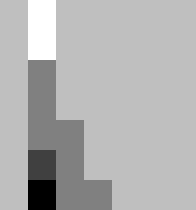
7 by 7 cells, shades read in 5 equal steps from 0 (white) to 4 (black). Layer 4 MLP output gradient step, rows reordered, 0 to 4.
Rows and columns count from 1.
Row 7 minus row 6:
0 1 0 1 0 0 0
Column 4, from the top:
1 1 1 1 1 1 2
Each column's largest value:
1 4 2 2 1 1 1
